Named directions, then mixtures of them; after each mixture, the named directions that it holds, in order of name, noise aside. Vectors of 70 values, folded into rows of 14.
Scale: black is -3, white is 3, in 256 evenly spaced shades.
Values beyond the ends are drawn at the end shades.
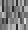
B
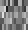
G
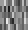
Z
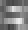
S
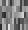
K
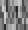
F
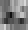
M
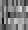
B, F, S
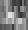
F, M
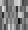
F, K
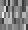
G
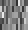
B, G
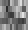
G, M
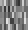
Z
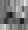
M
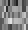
G, S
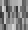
F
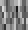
F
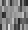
K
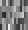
K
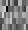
G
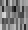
B, K, S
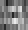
F, S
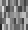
G, K, Z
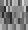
G, M, Z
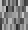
B, G, K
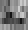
M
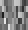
F, K
